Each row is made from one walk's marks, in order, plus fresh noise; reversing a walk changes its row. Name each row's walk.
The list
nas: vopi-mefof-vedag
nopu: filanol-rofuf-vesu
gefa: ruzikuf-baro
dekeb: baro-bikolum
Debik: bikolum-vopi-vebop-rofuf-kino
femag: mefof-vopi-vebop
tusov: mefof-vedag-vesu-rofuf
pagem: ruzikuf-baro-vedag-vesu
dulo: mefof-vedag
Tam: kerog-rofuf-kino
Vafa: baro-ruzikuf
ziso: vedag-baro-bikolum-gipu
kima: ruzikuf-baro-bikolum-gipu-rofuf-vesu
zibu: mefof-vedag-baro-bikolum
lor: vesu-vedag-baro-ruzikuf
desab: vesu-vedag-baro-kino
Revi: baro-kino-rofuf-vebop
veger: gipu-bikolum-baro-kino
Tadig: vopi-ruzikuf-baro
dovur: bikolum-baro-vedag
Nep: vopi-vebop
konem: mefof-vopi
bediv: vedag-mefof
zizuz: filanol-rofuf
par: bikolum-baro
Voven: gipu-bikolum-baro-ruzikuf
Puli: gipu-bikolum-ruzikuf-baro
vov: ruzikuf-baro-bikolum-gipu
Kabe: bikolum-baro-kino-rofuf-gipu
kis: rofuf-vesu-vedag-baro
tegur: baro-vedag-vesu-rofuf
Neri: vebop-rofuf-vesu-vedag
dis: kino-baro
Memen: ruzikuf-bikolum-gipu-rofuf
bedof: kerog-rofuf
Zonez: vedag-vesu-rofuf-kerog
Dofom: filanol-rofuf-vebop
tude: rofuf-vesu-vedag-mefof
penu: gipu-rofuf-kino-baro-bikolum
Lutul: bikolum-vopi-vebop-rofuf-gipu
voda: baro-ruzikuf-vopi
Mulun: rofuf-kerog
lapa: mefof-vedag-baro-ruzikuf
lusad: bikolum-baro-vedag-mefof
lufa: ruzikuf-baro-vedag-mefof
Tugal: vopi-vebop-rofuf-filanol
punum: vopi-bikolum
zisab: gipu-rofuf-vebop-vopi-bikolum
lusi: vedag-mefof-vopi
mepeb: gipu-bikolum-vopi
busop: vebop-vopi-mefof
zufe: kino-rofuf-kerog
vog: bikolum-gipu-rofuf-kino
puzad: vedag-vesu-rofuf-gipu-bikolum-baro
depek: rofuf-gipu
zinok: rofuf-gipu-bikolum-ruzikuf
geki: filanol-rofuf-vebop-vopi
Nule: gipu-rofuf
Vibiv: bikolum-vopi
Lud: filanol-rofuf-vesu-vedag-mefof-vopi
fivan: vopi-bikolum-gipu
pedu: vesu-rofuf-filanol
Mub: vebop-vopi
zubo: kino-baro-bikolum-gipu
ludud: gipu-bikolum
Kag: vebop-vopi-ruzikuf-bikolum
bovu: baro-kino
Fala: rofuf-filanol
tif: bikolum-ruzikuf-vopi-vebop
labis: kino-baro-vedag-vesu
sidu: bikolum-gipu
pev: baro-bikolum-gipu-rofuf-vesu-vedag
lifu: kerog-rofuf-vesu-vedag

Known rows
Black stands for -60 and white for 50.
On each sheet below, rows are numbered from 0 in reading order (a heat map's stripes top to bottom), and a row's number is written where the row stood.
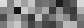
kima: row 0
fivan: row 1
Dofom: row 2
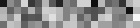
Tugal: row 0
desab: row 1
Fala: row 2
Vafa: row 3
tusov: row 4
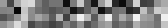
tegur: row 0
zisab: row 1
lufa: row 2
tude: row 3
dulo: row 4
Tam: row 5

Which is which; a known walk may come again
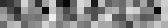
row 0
Dofom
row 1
tusov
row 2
Revi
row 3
Vafa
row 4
veger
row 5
tegur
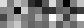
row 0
kima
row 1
dulo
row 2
lufa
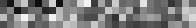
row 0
tude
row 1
bediv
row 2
Fala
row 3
Puli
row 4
fivan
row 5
zisab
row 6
desab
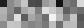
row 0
pedu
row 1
Tam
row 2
Tugal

